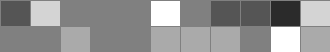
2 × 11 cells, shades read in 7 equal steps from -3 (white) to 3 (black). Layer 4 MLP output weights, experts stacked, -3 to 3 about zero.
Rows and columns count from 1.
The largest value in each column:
1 0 0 0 0 -1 0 1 1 2 -1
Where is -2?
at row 1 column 2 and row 1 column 11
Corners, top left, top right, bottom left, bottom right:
1 -2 0 -1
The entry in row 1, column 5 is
0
